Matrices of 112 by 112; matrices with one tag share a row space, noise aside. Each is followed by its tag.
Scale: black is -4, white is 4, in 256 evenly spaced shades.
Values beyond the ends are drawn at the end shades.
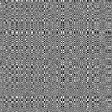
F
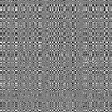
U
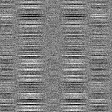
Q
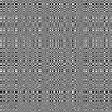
U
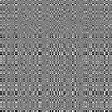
U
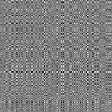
F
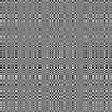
U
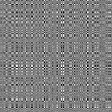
F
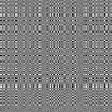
U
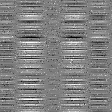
Q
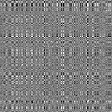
F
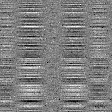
Q
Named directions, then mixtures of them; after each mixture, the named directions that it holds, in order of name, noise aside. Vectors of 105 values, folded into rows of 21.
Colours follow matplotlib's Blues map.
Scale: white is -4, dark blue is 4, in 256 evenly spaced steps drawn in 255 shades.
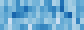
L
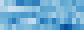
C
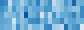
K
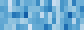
C, K, L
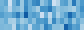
C, K, L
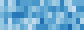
C, L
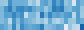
C, K, L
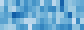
C, L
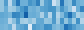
C, K, L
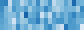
K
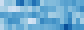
C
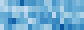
C, K, L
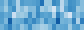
L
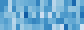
K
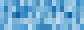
L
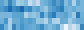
C, K, L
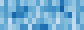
L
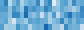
K, L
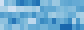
C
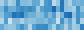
L
